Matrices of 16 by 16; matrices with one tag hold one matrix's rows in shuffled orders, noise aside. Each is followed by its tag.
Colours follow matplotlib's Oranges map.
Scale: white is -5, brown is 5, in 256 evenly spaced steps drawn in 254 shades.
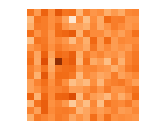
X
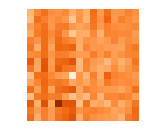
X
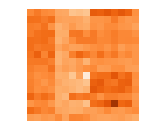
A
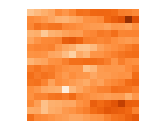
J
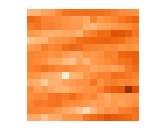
J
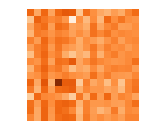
X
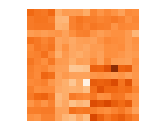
A
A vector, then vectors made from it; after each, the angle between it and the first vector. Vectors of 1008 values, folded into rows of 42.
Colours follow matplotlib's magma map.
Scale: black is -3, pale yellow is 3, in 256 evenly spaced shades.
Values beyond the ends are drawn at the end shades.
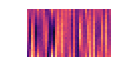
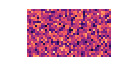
orthogonal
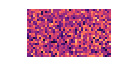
orthogonal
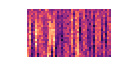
nearly opposite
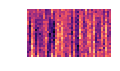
nearly parallel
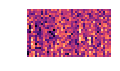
partly aligned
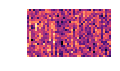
partly opposed
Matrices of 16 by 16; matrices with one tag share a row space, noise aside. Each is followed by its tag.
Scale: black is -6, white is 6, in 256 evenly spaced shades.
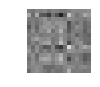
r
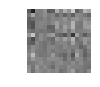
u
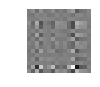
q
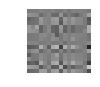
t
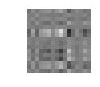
r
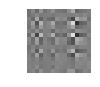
q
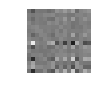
u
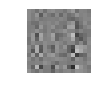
q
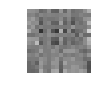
t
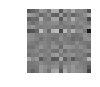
t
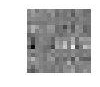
u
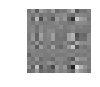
q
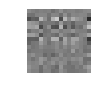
t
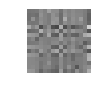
t
